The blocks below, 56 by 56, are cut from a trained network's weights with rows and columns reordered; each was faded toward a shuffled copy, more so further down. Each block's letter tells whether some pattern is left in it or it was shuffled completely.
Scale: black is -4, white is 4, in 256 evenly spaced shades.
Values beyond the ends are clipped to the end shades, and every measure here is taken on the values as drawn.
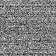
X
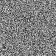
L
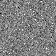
L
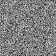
L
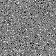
L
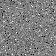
L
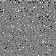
X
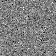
L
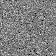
L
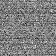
X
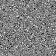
X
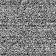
X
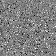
X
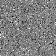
X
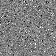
L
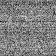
X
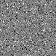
X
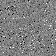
L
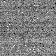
X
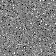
L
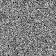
L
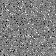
X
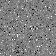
X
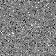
X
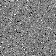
L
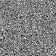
X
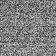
X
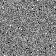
X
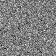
L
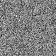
L
